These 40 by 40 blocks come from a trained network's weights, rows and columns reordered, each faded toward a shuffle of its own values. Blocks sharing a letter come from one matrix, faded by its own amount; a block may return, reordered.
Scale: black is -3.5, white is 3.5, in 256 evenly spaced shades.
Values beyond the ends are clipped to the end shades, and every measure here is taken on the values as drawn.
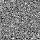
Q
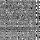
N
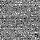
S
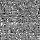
S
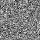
Q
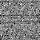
S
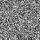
Q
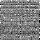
N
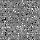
S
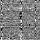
N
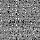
S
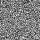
Q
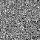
Q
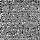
S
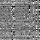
N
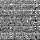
N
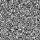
Q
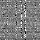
N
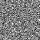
Q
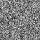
Q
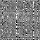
N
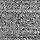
S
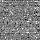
S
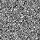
Q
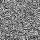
Q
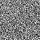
Q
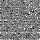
S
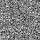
Q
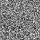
Q
